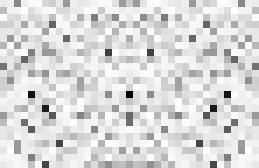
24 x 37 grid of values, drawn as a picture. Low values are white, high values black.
Histogram: skewed, a long tail of high values. Mirror symmetry: left to right. Stripes: none. Odd rows or columns: none.
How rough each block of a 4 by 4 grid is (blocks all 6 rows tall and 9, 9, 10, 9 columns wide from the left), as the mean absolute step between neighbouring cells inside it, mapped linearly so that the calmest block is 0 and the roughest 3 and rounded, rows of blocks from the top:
1 1 1 1 / 2 0 0 2 / 3 0 1 3 / 1 0 0 1
